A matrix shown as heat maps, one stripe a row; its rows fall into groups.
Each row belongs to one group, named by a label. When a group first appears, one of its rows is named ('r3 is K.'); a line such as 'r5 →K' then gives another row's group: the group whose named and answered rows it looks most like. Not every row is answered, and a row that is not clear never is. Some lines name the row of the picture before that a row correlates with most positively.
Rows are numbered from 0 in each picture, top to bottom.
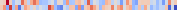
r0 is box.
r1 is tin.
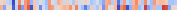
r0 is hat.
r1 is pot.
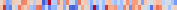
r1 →hat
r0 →hat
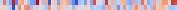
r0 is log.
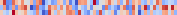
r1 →log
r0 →hat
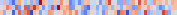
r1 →box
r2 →pot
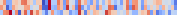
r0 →hat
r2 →box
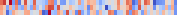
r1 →tin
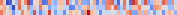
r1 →hat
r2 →tin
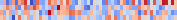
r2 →pot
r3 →hat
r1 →box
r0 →log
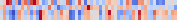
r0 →box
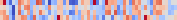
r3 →box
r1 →hat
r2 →hat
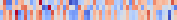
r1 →hat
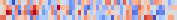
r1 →box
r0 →hat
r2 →box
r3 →tin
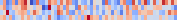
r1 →hat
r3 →tin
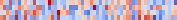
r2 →box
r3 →tin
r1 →hat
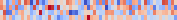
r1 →tin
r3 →tin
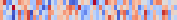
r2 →pot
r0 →hat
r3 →pot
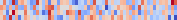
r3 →tin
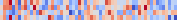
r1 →box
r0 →box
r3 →tin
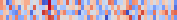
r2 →log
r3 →tin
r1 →tin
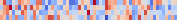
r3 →tin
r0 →hat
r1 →box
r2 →box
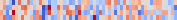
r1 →hat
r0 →hat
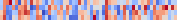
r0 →box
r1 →log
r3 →hat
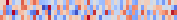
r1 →hat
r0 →box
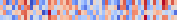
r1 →pot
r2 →hat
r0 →log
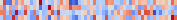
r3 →log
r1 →pot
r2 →tin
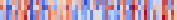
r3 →log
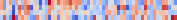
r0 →pot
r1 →pot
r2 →hat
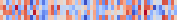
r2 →box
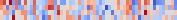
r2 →box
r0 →tin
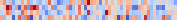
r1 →box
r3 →pot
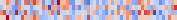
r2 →tin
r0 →box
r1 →log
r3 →box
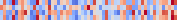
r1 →tin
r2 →log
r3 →log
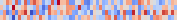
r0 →box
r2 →log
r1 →pot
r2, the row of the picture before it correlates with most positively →2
